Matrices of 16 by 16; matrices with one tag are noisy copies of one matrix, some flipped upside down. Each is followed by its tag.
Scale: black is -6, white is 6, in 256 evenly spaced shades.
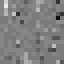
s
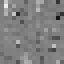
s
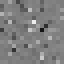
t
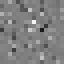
t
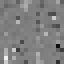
s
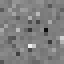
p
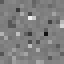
p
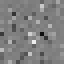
t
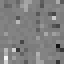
s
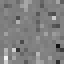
s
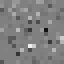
p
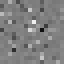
t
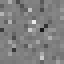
t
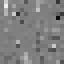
s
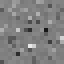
p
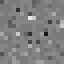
p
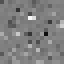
p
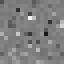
p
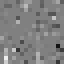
s
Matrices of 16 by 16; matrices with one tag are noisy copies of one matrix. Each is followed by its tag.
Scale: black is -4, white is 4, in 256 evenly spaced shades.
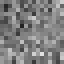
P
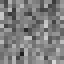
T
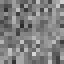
P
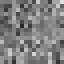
P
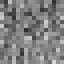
T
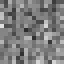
T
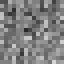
T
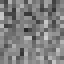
T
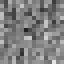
T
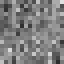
P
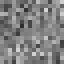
P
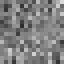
P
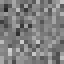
P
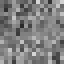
P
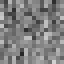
T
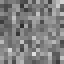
P
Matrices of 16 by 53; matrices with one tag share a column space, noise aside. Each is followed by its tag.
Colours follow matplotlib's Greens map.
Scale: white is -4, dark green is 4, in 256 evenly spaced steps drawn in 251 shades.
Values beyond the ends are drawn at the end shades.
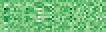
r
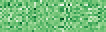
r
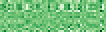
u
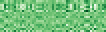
u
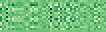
r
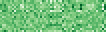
u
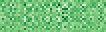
r
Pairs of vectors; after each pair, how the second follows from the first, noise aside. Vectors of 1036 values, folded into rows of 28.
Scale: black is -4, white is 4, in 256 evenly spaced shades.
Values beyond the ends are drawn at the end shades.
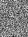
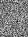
wrapped around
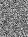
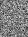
wrapped around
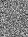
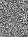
reversed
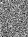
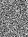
reversed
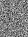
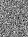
reversed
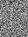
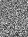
reversed
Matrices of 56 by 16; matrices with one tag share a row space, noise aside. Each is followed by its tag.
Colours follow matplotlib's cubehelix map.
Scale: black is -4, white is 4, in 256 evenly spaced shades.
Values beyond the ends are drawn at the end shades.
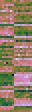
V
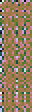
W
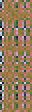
W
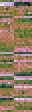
V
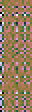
W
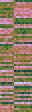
V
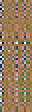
W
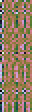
W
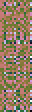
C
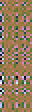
W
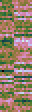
V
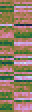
V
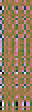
W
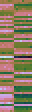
V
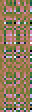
C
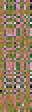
C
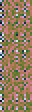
W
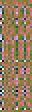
W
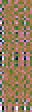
W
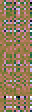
C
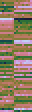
V
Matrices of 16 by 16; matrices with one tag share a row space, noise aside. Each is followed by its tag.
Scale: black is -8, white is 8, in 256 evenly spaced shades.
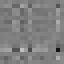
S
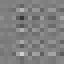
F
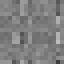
S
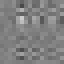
F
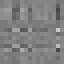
S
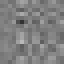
F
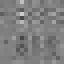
F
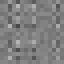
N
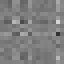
S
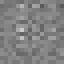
F
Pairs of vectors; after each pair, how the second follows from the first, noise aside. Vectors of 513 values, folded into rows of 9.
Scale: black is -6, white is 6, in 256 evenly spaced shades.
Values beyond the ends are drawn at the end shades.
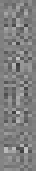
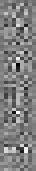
scaled up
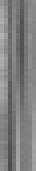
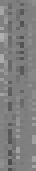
partly zeroed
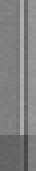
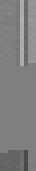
partly zeroed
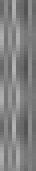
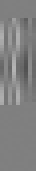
partly zeroed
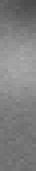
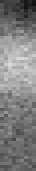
scaled up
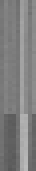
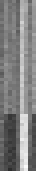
scaled up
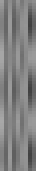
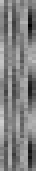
scaled up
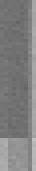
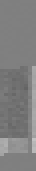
partly zeroed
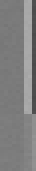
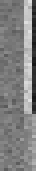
scaled up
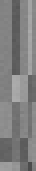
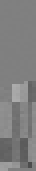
partly zeroed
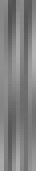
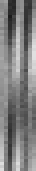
scaled up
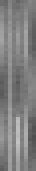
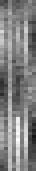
scaled up
